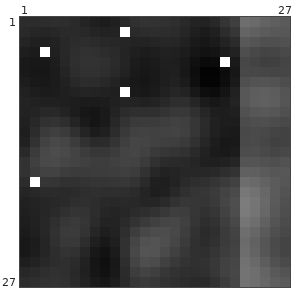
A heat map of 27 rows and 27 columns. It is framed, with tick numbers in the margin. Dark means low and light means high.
Lone odd cells: 5, each higher than its neighbours. Ninth with the highest average: bottom right. Seam: vertical, 80% of the way across, the right part higher. Stripes: none. Average level on the scale: 20%.
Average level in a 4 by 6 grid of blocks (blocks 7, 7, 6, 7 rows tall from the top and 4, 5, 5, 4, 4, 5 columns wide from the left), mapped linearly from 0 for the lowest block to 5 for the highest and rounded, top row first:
111004
112204
221125
112225
